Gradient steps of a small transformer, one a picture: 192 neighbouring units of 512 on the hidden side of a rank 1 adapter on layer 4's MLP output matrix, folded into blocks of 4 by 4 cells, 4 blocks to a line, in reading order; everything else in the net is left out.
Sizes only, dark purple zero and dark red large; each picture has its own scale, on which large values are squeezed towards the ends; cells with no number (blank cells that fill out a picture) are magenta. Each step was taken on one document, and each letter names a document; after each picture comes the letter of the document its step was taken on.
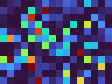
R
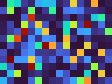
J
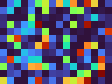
R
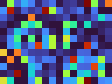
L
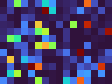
R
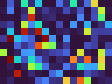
J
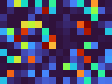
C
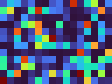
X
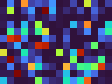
R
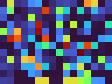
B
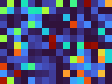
L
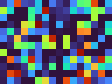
C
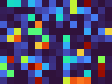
B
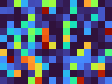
R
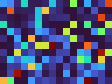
L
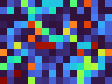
L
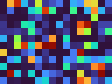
C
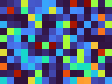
L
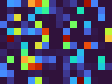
B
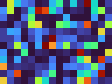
X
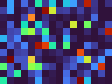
R
